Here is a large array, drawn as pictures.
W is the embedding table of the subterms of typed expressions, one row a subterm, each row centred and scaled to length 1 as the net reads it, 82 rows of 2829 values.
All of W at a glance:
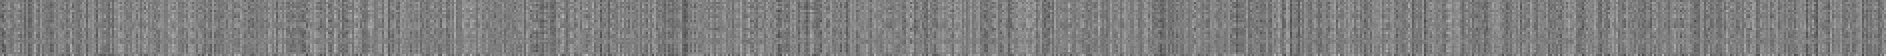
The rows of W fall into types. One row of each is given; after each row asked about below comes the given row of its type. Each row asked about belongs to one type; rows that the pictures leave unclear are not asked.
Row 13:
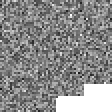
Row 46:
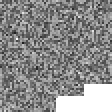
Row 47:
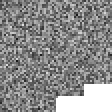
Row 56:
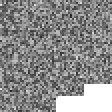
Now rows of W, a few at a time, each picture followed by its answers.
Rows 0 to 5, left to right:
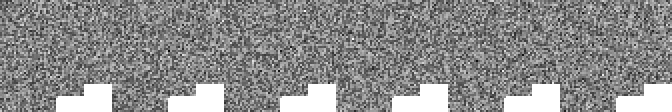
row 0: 47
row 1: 13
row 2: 56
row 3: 46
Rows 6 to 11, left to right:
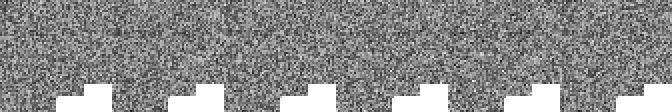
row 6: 56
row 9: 13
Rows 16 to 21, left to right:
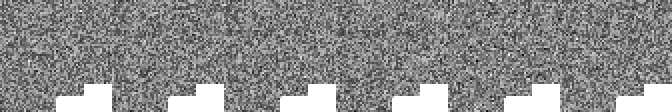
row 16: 56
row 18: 56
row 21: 46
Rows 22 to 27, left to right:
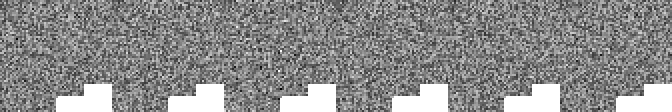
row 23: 47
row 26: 56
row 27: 47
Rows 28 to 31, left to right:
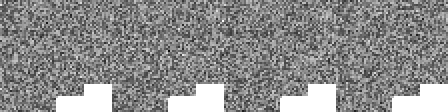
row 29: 13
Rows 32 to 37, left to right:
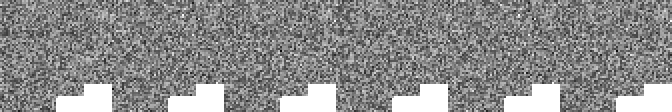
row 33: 13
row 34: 13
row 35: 56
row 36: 13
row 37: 13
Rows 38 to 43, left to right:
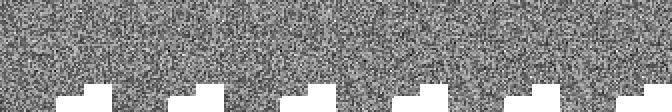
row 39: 13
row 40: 13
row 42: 46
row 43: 46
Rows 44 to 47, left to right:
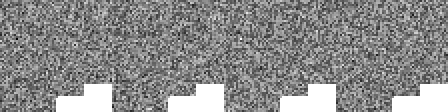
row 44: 13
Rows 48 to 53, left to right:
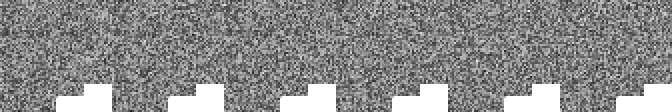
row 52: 56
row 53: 47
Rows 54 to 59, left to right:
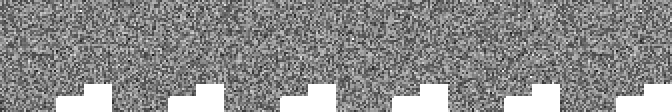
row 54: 56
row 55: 47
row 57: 46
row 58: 13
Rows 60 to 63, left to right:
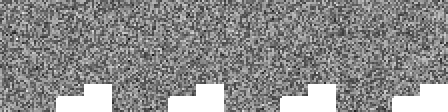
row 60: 46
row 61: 47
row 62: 47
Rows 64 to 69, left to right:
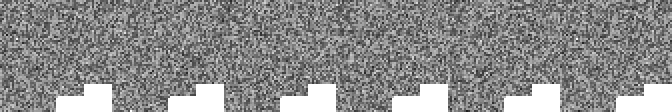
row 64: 46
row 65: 47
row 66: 56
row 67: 56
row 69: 46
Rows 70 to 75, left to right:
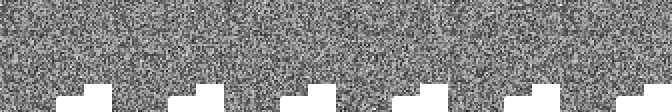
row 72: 56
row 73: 56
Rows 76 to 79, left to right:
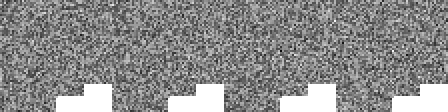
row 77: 56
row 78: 13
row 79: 46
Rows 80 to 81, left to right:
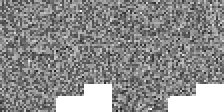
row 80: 56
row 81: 56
